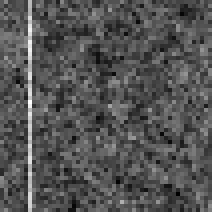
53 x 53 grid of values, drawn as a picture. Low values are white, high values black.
Column 8 differs from the columns beside it. The values are skewed, with a long tail toward low values. No overall slope runs across the table. On average the colour sits 70% of the way up the scale.
